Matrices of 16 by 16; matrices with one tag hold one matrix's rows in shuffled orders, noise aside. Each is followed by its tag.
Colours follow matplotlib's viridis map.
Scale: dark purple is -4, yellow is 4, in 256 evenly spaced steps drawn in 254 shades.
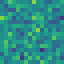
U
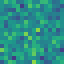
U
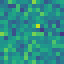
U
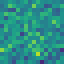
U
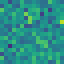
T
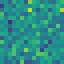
T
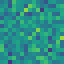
T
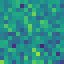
U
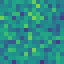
U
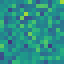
T
